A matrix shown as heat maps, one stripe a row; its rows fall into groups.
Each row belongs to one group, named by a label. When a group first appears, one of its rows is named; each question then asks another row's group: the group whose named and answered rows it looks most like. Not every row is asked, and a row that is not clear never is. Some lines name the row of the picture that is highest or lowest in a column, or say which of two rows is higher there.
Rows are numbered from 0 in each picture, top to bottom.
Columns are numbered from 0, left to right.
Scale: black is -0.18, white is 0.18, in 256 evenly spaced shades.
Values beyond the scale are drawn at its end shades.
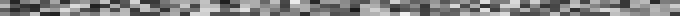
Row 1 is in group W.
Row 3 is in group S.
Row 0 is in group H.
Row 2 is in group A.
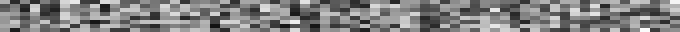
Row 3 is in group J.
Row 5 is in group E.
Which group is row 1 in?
J
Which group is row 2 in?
J
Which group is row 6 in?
S
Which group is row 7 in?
H
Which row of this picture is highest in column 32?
3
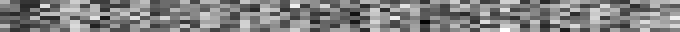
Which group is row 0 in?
W
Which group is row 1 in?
E
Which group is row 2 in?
J
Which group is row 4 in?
J
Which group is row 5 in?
A
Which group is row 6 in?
W
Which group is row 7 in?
H
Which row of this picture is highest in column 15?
4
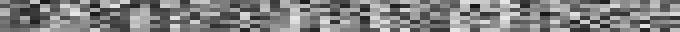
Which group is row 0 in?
S
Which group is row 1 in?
A
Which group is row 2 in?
E
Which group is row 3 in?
W
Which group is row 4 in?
H
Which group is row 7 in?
E
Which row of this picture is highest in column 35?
2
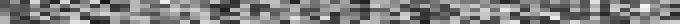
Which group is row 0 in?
J
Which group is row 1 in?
H
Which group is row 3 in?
S
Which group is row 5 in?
W
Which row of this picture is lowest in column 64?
4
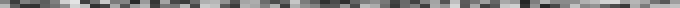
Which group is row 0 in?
A
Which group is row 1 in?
W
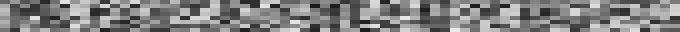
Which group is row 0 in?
J
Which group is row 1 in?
A
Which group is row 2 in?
W
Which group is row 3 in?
W
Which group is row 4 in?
S
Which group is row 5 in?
H
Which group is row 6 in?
A
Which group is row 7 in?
E
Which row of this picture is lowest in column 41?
5
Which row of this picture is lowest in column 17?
6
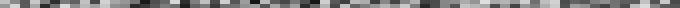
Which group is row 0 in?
S
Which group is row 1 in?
S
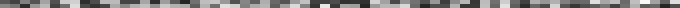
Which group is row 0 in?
A
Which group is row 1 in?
E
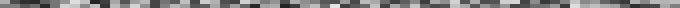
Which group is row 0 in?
W
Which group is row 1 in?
J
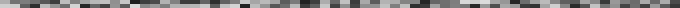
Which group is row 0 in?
S
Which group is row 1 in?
E
